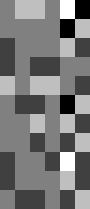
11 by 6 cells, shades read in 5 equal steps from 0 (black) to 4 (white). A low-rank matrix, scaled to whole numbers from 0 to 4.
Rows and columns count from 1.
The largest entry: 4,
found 2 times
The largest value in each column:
3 3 3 3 4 3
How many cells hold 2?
29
